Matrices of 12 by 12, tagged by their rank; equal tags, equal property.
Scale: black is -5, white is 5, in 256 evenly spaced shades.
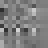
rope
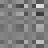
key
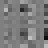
rope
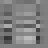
key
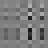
key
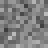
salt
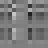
key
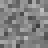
salt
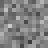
salt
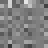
rope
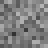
salt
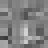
rope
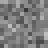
salt
